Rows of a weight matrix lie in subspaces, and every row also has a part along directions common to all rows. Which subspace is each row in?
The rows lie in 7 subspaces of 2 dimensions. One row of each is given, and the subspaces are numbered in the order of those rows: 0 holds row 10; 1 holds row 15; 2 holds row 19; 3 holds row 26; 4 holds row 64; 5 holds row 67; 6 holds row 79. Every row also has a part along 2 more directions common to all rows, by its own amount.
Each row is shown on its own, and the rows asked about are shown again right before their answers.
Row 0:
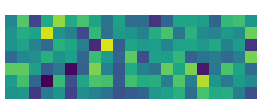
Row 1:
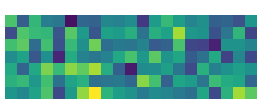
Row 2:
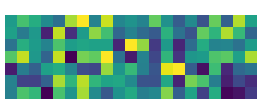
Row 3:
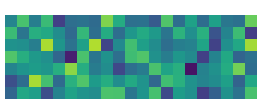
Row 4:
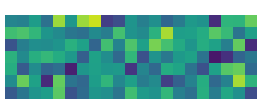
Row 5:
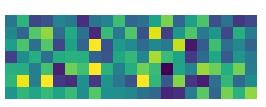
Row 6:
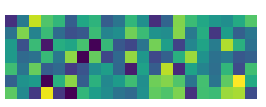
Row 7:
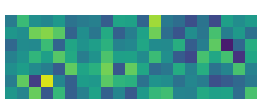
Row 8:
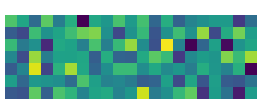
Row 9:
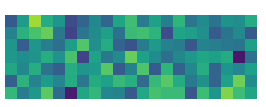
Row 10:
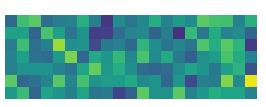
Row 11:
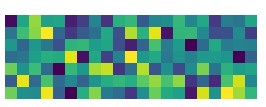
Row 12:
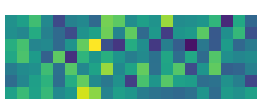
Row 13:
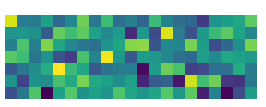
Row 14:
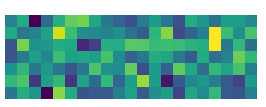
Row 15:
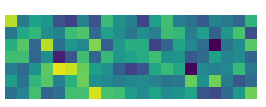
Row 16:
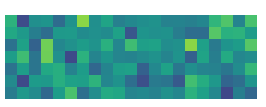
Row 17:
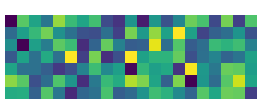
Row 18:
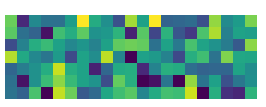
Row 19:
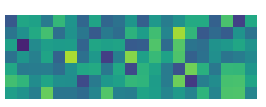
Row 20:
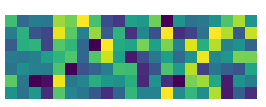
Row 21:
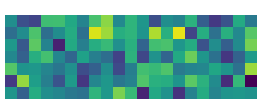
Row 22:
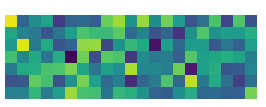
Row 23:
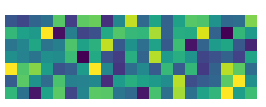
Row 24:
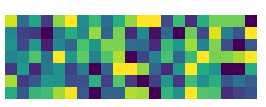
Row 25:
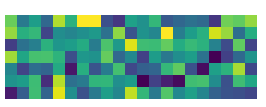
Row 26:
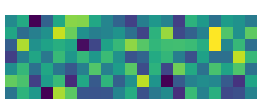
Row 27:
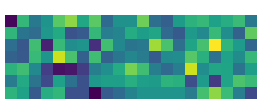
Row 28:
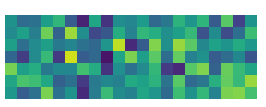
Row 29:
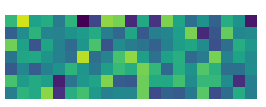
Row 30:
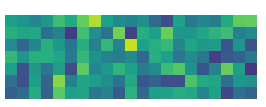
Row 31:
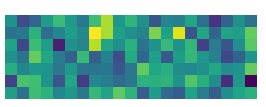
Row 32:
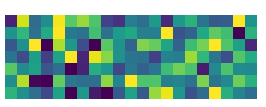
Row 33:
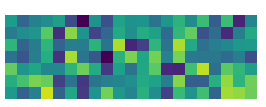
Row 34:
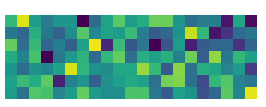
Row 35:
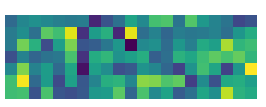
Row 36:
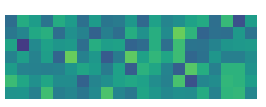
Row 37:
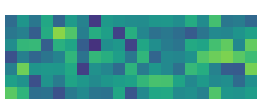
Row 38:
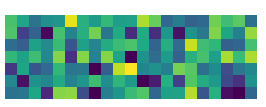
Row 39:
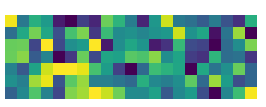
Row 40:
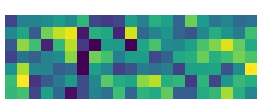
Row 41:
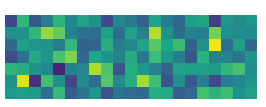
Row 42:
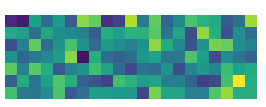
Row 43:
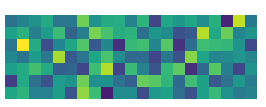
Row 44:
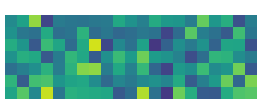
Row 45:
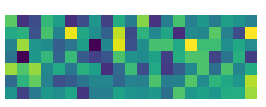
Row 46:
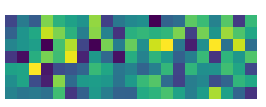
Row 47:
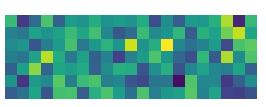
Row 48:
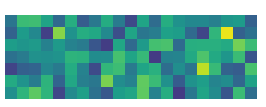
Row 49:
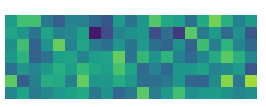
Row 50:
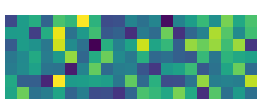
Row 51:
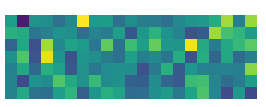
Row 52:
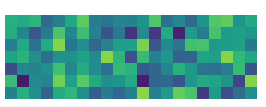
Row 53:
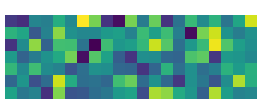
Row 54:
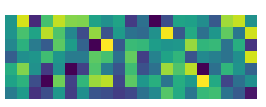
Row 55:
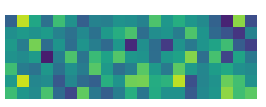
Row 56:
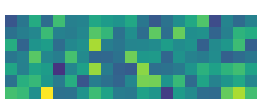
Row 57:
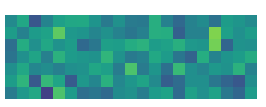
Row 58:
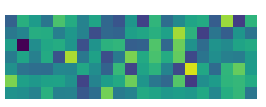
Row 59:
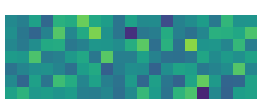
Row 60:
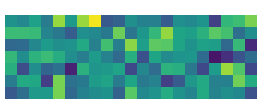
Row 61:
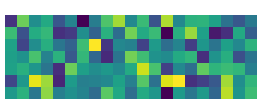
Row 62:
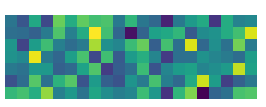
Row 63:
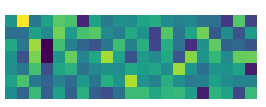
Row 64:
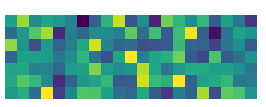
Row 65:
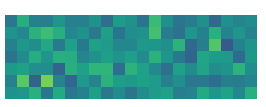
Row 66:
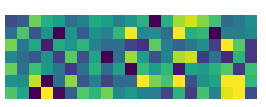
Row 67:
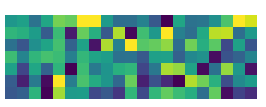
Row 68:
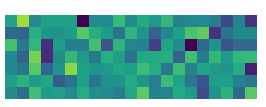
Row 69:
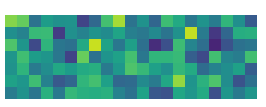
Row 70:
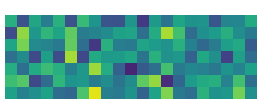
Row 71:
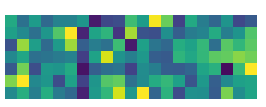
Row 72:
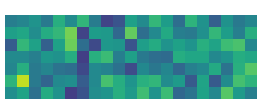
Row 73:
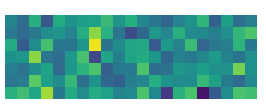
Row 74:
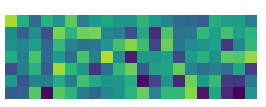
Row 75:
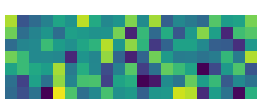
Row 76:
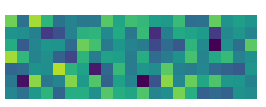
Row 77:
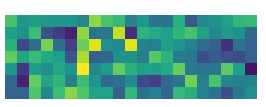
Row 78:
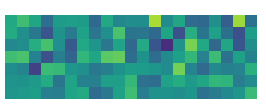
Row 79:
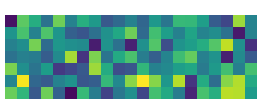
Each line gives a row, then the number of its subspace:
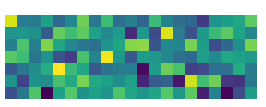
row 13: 1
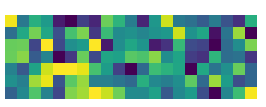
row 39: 1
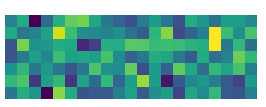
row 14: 3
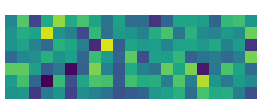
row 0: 4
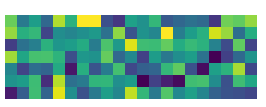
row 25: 5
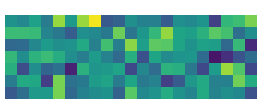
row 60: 5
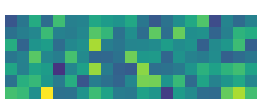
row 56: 0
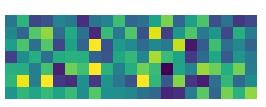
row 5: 3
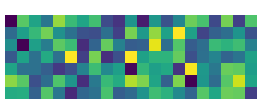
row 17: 2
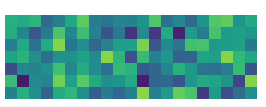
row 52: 0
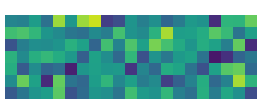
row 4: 5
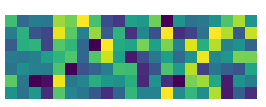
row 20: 1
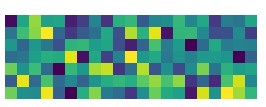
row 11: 3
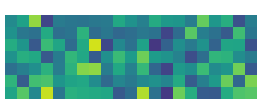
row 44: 0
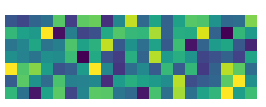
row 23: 4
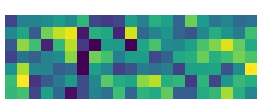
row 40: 5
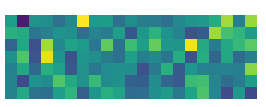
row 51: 6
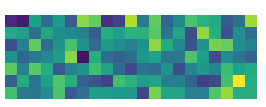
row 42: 4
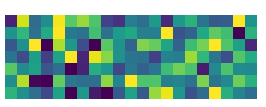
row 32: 6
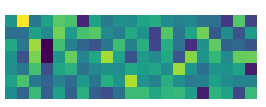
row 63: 6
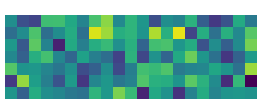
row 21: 0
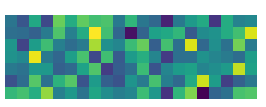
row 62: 0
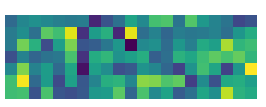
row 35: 5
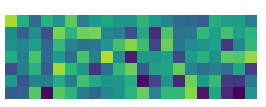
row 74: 6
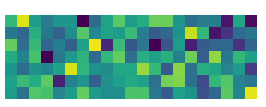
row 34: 6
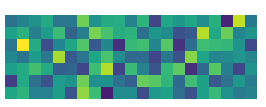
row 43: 2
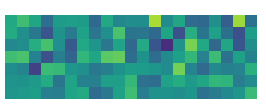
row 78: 6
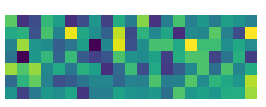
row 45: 2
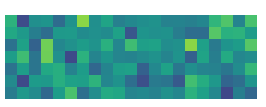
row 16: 6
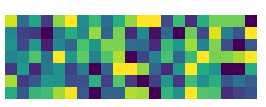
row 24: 1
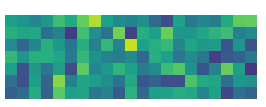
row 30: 5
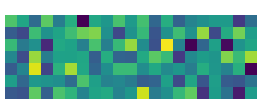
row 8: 6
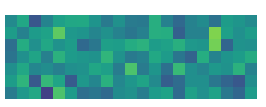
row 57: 3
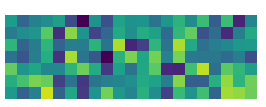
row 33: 2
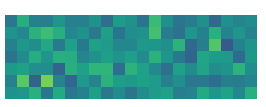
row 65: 3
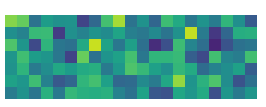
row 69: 4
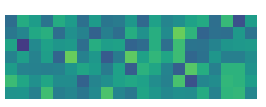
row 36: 2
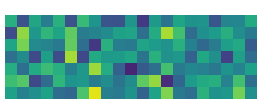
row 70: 1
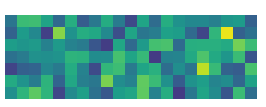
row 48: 4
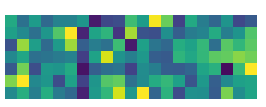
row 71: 5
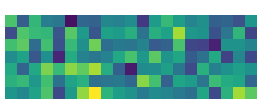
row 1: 1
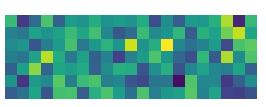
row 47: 6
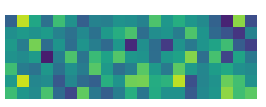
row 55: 6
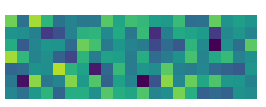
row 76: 3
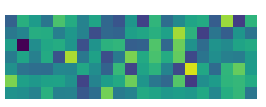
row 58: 2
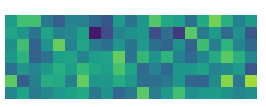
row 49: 0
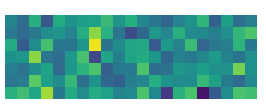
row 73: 0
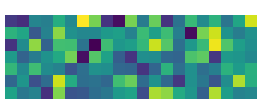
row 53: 4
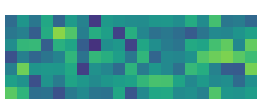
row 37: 5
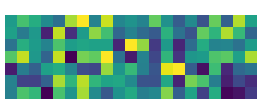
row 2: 2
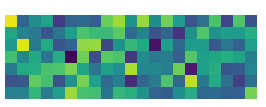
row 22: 2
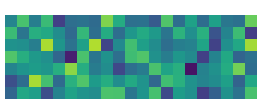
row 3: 1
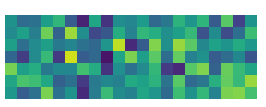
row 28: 2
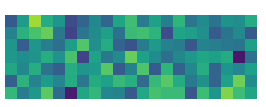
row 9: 3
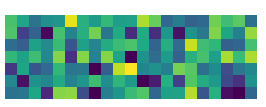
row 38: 1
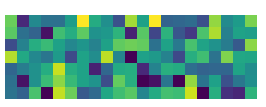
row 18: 4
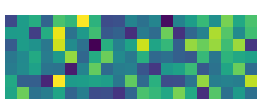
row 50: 0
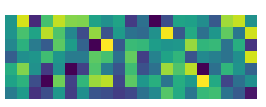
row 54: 4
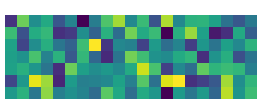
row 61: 1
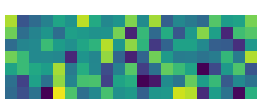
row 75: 4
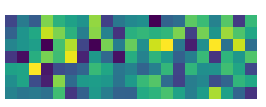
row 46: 6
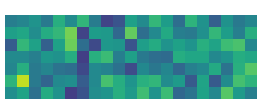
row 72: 5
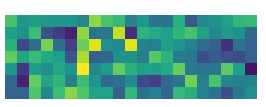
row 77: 5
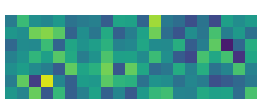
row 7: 3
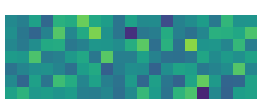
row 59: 0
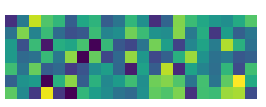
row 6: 3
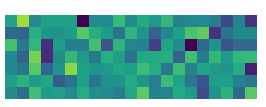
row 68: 6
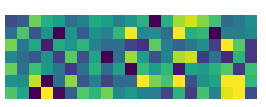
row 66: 3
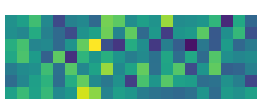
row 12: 2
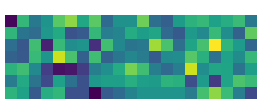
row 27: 1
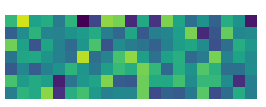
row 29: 4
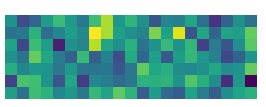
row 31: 0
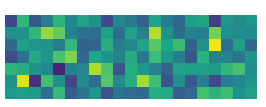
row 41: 3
